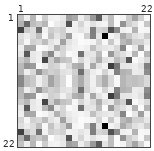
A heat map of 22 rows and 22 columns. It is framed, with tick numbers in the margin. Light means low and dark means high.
Seam: none. Grain: fine. Slope: none. Mirror symmetry: top to bottom. Odd rows or columns: none. Histogram: skewed, a long tail of high values. Average level on the scale: 20%. Stripes: none.
